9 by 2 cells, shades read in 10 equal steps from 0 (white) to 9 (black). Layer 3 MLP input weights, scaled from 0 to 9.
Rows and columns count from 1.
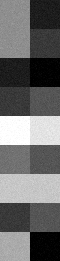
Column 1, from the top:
4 4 8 7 0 5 2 7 3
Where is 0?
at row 5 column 1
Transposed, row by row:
4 4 8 7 0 5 2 7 3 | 8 7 9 6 1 6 2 6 9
